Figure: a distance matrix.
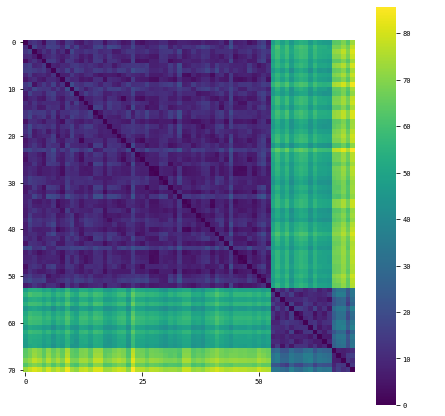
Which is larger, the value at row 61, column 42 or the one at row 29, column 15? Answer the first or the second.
the first
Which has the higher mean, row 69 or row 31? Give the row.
69
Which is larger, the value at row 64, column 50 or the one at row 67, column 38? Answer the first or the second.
the second
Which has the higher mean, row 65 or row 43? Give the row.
65
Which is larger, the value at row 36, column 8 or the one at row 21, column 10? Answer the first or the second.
the second
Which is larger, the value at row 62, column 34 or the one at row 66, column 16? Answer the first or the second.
the second
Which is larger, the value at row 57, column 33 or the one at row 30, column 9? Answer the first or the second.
the first
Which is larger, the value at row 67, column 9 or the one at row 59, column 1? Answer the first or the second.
the first
